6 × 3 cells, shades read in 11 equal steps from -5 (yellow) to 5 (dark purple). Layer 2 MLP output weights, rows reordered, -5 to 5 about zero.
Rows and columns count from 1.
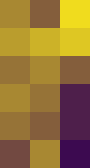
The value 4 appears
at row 4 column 3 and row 5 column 3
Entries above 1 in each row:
0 0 0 1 1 2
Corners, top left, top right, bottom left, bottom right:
-1 -5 2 5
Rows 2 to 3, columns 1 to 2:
-2 -3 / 0 -1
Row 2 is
-2 -3 -4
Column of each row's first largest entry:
2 1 3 3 3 3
